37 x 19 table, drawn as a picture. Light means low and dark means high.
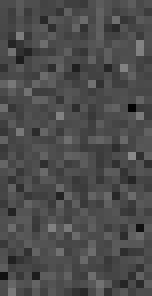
Stripes: none. Grain: fine. Odd rows or columns: none. Slope: none. Average level on the scale: 70%. Mirror symmetry: none. Histogram: heavy tails on both sides.
